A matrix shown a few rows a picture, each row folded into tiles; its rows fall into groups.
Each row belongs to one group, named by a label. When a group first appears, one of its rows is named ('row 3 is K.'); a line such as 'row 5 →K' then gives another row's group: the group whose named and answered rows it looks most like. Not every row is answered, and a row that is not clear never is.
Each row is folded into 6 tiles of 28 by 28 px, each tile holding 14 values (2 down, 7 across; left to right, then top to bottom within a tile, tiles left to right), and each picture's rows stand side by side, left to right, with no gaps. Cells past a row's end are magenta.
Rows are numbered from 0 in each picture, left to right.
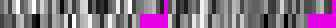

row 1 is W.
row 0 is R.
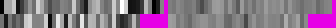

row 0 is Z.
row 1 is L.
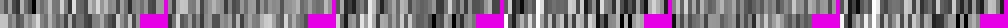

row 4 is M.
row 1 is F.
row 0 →L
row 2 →W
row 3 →W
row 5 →W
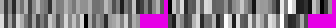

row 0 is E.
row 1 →Z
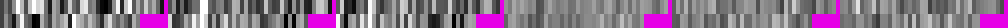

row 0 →R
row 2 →W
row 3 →F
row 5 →R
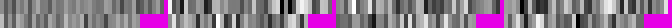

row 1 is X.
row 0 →E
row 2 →R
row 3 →L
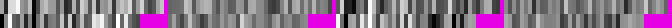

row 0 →F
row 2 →W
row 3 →X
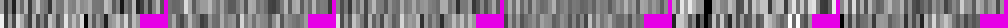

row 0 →E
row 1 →R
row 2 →E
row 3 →M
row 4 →F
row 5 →M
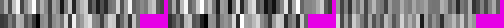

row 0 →R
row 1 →R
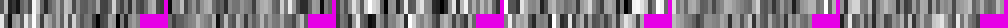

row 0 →W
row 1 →Z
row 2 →R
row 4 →X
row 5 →F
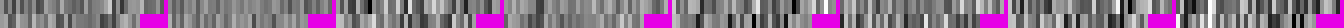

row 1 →E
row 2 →L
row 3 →F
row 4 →X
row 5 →M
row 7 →W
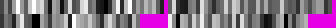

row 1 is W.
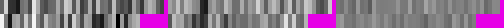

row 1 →F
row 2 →L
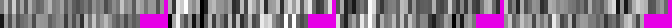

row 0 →M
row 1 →F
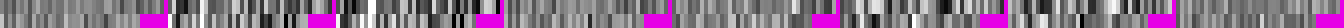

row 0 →E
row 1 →W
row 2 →W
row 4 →Z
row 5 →R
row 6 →L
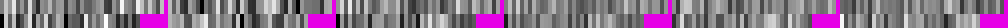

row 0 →M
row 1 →L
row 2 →M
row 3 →M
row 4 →F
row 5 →E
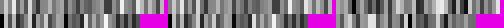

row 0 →M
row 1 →M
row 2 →L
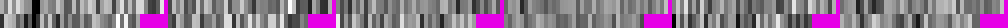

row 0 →F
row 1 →Z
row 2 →E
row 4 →M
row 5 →L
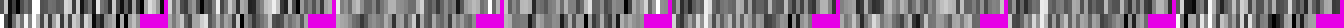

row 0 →W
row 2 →X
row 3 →X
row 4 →W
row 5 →L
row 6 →W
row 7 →W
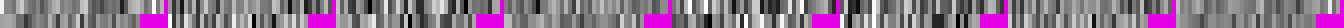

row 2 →L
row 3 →L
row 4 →R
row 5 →W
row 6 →E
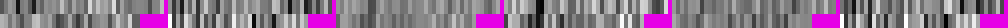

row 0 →L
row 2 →F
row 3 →F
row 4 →X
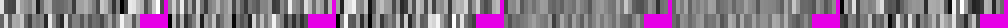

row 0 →X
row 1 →M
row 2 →F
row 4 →Z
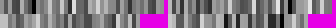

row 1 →X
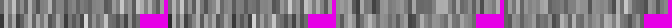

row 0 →M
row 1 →M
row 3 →Z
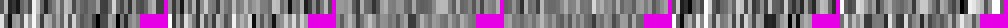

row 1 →E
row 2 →L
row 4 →W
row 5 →X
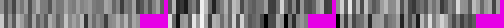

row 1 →W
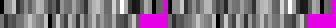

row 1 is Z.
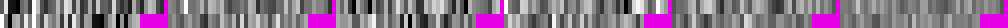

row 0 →W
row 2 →L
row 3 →X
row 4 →R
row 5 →R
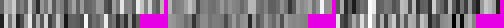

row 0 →M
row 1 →X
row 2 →W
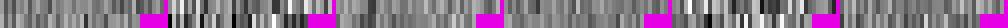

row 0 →E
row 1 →M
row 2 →F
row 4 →R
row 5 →M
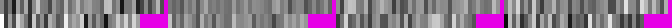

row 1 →E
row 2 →F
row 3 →M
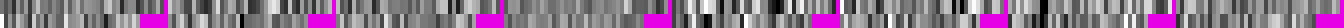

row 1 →L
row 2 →X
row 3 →Z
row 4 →R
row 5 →X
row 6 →F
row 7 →F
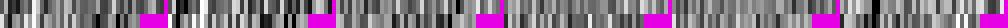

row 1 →W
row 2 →X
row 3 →M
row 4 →E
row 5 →F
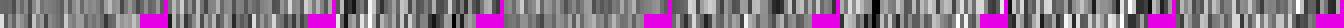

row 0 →E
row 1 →M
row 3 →R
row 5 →F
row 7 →Z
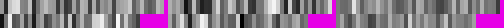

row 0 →F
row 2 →R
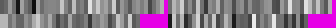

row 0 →L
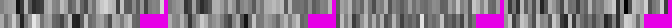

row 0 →L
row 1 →L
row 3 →X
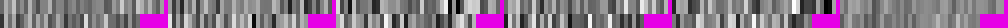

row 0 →M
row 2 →X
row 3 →M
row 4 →Z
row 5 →F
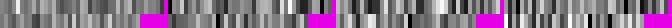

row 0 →R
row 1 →Z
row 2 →L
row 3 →E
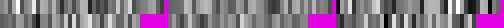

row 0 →R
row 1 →R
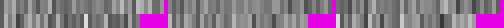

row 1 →E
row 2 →E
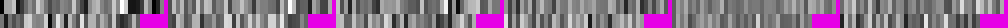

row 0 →Z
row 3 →E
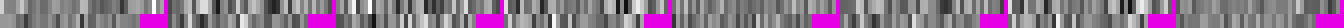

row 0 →X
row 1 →R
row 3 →X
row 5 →R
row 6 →X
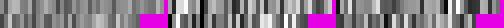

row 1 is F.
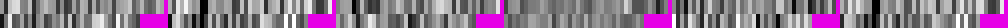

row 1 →F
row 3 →Z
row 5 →F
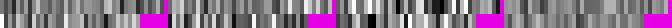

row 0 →E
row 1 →M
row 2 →R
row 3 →L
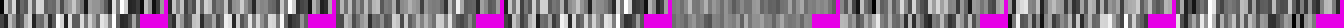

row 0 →Z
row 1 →Z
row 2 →Z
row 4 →R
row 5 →L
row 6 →F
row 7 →W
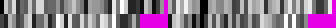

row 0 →Z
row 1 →F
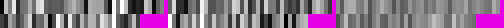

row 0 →Z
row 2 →F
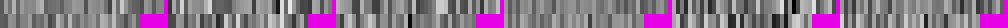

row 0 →Z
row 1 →Z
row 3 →E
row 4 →X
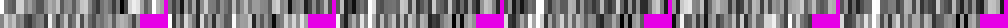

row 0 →X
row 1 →E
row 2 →W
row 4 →F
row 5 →W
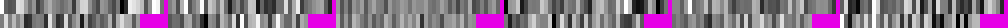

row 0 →X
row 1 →R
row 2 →E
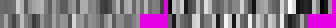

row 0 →R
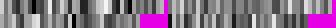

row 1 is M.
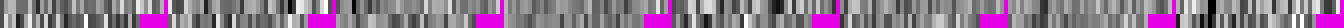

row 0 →M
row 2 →L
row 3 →X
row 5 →F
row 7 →F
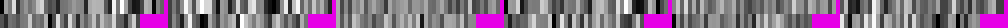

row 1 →R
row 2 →E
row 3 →Z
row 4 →M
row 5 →W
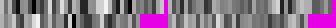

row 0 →L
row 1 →X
